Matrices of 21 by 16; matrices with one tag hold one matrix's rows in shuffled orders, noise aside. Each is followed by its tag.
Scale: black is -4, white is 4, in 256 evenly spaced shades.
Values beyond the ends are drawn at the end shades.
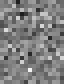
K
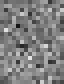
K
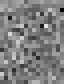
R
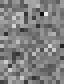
R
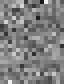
R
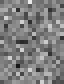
K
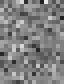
R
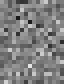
K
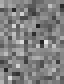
R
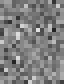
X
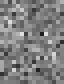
R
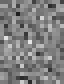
K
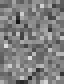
K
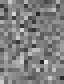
R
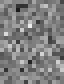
K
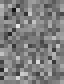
X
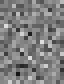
K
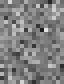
R
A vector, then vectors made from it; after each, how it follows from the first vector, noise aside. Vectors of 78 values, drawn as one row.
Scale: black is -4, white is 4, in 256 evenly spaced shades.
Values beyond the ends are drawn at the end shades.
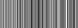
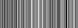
negated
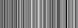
negated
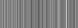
shrunk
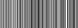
copied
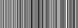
copied
